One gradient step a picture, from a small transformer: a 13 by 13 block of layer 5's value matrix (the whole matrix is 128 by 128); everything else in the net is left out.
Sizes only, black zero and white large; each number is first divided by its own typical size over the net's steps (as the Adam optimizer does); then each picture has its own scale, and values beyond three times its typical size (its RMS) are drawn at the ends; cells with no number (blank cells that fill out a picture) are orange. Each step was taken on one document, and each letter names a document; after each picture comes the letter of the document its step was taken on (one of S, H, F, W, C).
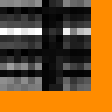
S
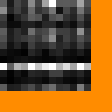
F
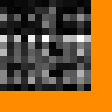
F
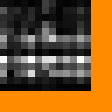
F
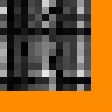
F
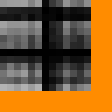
S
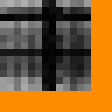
S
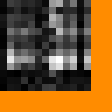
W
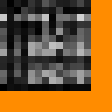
F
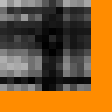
S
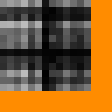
S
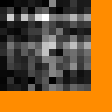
W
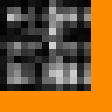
W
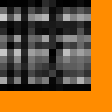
F
